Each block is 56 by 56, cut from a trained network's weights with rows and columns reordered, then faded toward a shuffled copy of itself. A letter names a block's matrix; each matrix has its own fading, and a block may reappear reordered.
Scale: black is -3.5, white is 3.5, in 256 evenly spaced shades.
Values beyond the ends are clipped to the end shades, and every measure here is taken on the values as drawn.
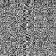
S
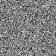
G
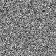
G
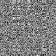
S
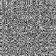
S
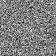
G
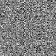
S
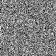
G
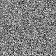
G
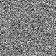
S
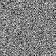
S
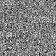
S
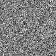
G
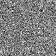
G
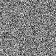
G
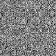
S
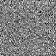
S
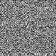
S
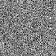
S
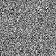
S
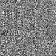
S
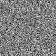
G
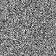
G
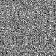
S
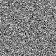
G
